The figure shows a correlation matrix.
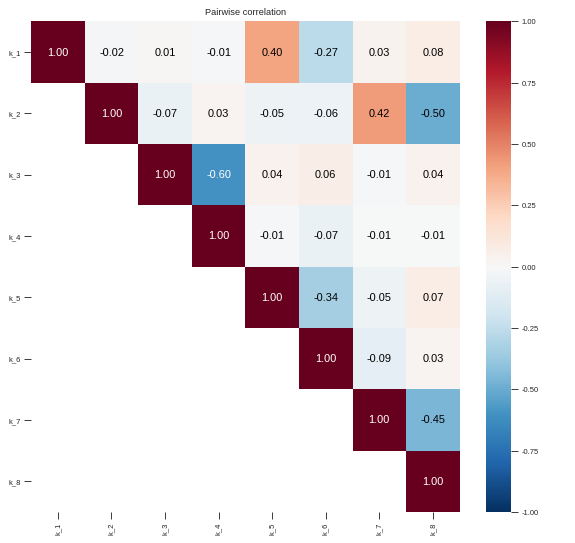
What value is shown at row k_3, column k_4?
-0.60
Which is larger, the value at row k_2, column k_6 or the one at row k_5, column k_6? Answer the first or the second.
the first
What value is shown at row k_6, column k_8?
0.03
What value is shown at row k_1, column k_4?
-0.01
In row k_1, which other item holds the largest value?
k_5
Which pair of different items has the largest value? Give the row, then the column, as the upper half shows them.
k_2, k_7
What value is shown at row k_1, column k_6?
-0.27
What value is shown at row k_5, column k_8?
0.07
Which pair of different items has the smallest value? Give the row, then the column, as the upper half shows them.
k_3, k_4
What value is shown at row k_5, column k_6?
-0.34
